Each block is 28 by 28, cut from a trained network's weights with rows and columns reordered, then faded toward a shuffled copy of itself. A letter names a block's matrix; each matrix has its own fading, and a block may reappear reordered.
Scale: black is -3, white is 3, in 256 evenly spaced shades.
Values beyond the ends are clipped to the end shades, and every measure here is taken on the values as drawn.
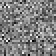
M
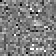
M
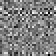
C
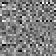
C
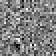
C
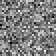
M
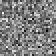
M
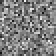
M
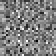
C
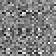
C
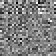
C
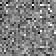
M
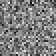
M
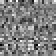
C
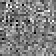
M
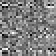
C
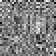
C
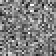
M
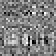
C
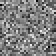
M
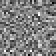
C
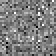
M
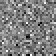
M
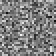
M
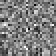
C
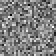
M
